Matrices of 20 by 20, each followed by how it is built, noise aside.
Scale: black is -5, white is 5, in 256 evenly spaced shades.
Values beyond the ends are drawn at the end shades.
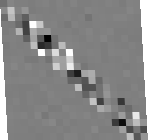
banded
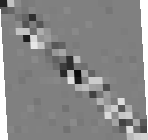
banded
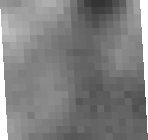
smooth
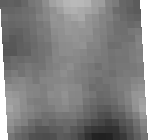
smooth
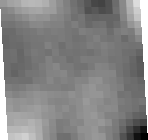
smooth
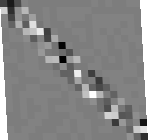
banded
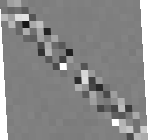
banded
